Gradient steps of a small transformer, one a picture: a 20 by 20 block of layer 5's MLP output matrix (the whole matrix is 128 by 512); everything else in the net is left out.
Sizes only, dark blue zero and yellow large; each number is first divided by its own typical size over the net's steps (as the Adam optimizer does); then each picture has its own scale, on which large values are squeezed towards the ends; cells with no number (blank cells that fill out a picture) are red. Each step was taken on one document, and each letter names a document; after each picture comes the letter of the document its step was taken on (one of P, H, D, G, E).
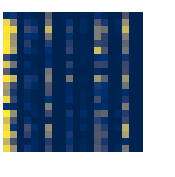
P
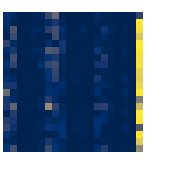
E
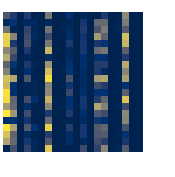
P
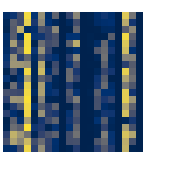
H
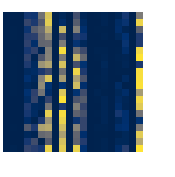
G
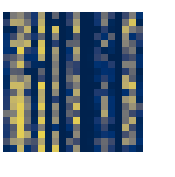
H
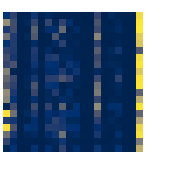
E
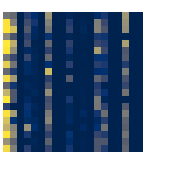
P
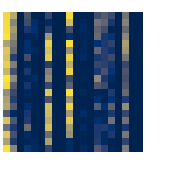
P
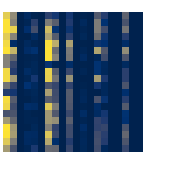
P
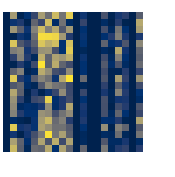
G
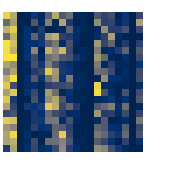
E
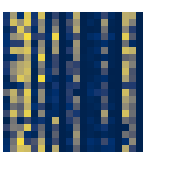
H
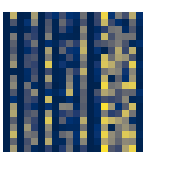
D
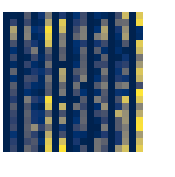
G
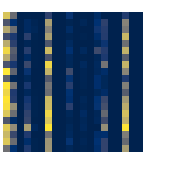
P
